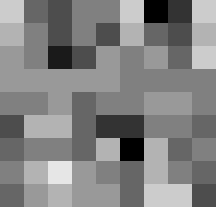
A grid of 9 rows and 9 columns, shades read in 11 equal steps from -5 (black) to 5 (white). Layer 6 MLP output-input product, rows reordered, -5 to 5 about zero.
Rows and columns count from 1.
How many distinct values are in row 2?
4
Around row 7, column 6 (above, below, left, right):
-3 -1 2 2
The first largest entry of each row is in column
1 1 9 1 3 2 5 3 7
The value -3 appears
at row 1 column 8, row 6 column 5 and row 6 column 6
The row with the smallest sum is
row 6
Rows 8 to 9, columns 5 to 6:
0 -1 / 1 -1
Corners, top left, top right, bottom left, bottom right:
3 3 -1 -2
